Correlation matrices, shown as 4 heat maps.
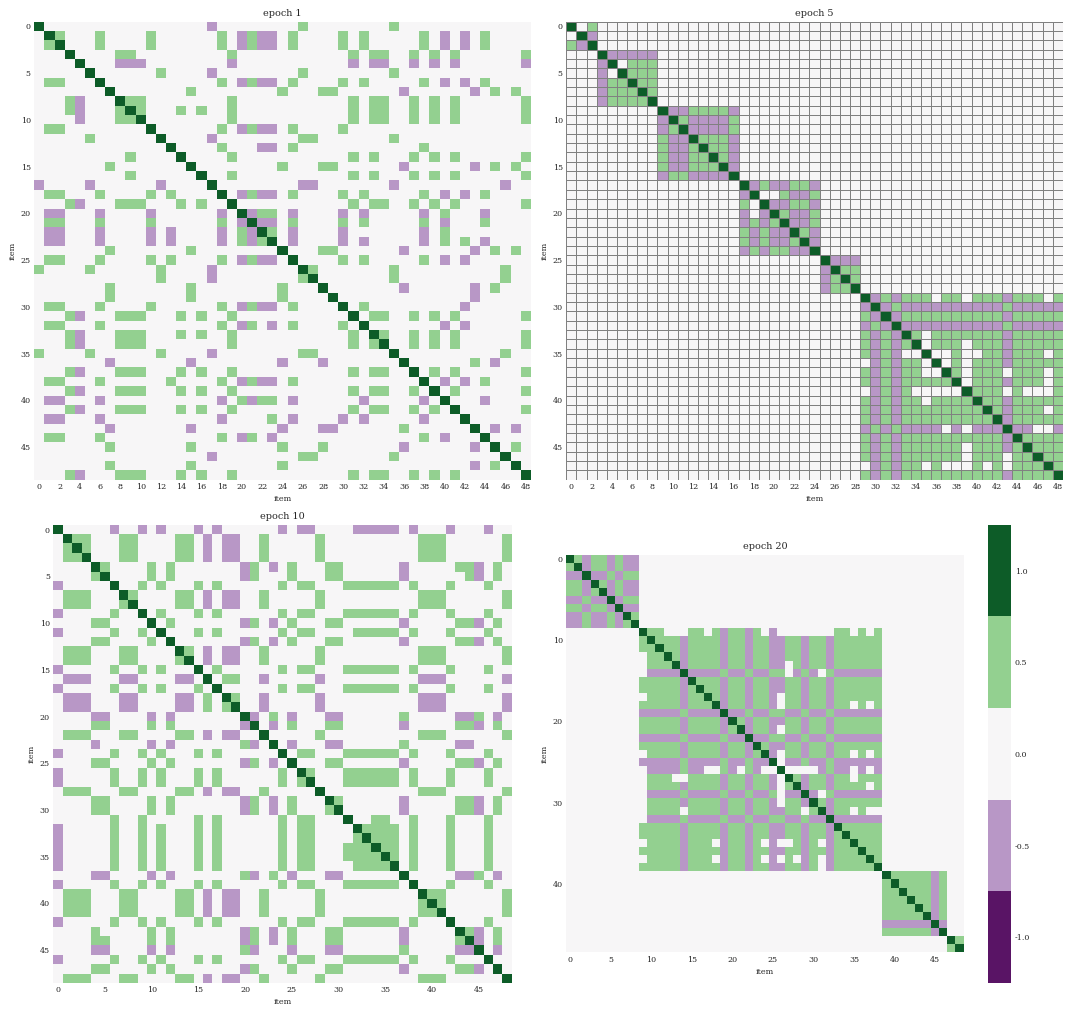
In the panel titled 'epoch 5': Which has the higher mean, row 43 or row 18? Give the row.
18
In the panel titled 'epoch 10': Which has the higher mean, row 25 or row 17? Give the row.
17
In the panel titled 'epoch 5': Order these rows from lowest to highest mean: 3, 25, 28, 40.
3, 25, 28, 40
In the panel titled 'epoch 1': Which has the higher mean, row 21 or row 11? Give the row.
21
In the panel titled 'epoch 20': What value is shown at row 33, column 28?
0.5
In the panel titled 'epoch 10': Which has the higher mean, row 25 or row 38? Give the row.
38
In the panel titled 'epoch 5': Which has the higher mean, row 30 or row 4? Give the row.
4
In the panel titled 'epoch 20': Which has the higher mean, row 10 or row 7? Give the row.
10
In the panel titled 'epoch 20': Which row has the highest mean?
21
